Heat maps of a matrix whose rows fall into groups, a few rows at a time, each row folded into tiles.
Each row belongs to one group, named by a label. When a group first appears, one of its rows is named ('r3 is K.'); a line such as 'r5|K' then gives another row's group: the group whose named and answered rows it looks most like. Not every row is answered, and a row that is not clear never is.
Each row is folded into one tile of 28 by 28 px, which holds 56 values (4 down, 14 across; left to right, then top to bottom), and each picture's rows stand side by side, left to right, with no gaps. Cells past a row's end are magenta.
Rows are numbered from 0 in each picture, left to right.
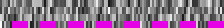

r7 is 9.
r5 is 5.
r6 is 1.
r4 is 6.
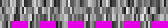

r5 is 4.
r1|6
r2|1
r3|6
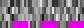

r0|4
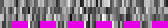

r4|5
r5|1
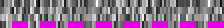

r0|1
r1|4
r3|1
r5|4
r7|1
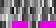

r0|1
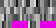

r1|4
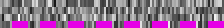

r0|4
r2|4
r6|9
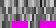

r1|6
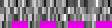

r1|6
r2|4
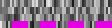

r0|5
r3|5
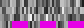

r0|5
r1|4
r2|1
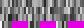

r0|6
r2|5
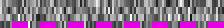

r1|6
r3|9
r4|4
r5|6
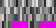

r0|6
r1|9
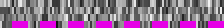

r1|5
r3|4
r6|6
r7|9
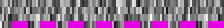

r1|1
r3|6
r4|1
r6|5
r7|1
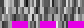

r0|1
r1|4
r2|5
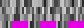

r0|5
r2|6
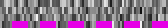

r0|9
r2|9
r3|1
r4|5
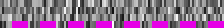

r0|1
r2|5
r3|9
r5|4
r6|4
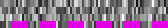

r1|4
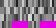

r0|6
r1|4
